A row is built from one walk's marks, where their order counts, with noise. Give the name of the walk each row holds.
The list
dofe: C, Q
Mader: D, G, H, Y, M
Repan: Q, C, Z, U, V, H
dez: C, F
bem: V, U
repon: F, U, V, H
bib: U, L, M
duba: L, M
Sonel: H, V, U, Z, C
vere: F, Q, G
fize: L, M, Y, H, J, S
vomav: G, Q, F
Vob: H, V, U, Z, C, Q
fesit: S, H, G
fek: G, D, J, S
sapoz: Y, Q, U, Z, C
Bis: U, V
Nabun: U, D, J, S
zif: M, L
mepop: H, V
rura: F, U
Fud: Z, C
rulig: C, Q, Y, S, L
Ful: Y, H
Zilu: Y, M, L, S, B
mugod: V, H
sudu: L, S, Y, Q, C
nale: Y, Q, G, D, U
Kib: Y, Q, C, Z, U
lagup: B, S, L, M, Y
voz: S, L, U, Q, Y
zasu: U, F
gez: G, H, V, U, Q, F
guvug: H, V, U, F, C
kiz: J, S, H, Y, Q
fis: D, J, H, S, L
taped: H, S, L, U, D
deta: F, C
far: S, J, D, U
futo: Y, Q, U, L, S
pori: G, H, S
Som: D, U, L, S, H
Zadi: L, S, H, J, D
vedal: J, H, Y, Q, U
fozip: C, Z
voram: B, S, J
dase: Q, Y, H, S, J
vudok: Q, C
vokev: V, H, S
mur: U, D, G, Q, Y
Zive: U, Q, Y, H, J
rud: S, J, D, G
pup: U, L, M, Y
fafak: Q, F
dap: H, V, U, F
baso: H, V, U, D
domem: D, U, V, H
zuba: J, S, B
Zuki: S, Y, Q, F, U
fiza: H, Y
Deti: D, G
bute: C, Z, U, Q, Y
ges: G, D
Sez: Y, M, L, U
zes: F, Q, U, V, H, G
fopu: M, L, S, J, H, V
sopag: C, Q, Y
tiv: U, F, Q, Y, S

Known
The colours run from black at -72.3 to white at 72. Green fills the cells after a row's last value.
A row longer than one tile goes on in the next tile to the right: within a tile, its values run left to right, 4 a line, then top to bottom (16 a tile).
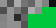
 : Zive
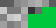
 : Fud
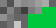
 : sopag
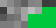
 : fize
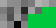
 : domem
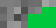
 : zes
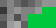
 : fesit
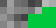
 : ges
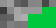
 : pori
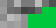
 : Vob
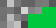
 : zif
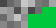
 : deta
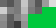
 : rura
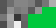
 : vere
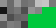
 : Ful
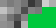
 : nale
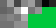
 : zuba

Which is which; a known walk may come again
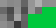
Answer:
mugod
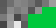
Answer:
vere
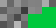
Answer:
voz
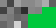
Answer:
sopag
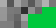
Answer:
vedal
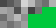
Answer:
deta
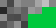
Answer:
fiza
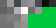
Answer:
zuba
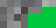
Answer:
zes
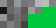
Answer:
Ful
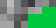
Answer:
Zadi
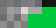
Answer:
voram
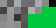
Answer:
Zive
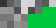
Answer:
dez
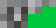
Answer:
mepop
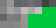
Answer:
fek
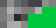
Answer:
rud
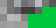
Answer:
Vob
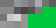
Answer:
vudok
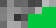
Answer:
Deti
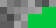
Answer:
tiv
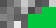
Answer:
vomav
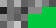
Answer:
kiz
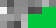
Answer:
Kib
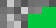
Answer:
zif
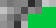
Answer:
nale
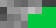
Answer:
fize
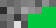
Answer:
lagup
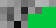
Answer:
domem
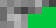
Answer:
sudu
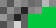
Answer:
mur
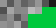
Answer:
dase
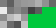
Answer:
Sonel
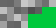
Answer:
guvug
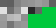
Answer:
fozip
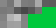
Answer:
dofe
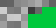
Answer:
Fud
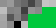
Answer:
baso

